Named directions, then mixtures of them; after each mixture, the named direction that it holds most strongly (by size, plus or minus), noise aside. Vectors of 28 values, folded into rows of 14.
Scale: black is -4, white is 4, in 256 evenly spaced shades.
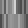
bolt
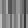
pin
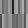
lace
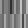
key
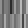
key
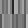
lace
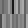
lace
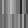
key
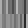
pin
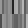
lace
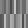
key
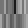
bolt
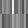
lace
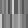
lace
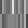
lace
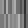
bolt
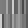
lace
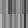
pin
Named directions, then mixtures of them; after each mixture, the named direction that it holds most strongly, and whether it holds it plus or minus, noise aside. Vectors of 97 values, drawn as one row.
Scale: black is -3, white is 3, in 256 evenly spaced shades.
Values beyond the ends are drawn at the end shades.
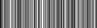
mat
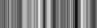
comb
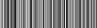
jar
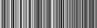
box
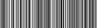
box, plus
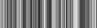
comb, minus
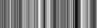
comb, plus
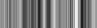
comb, minus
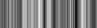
comb, plus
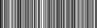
mat, plus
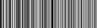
box, minus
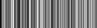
box, minus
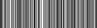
mat, plus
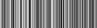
box, plus
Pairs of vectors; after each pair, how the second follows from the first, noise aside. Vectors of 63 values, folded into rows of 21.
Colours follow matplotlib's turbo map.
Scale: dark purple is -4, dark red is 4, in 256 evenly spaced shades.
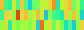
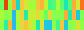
shuffled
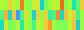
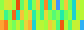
wrapped around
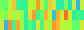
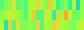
shrunk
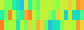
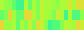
shrunk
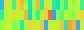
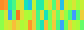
shuffled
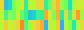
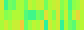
shrunk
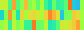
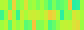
shrunk
